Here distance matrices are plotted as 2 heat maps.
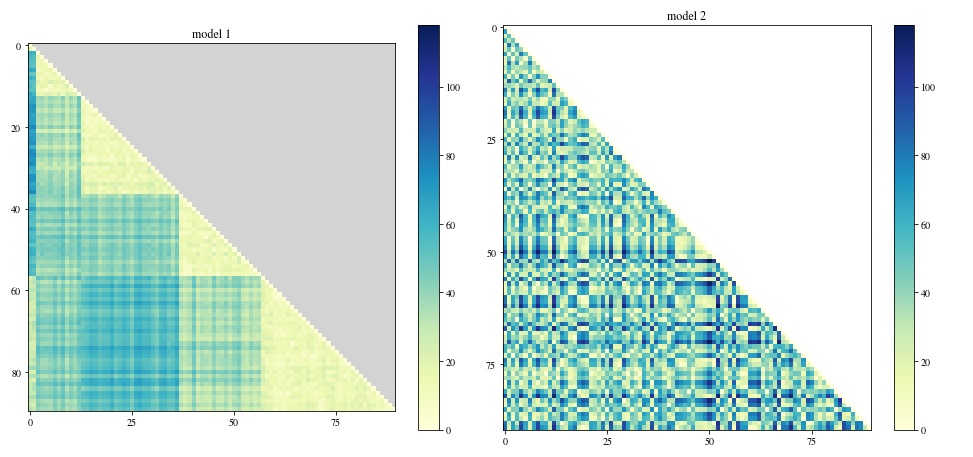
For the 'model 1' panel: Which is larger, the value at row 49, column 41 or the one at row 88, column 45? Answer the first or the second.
the second
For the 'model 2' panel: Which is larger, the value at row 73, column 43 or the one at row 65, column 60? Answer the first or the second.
the first
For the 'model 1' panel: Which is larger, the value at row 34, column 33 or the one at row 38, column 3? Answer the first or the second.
the second
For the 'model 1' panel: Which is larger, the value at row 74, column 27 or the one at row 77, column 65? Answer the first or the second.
the first
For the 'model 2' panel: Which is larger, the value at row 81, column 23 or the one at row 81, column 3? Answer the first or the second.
the second
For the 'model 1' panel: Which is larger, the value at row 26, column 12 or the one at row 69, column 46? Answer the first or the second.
the first
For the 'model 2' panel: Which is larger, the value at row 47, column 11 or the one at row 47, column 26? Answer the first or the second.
the second
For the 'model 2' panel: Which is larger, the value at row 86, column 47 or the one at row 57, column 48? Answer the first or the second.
the second
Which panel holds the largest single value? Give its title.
model 2
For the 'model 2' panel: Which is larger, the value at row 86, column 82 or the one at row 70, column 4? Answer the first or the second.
the first
